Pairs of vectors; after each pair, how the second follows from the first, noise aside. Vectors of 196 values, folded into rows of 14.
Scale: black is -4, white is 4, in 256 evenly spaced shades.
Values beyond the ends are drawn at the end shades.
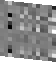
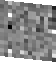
sign-scrambled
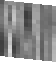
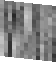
negated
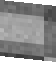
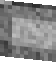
reversed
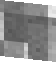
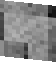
negated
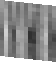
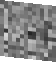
sign-scrambled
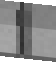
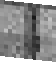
reversed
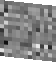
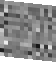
negated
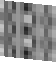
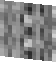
reversed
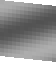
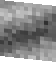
reversed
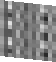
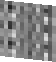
reversed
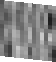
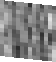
negated
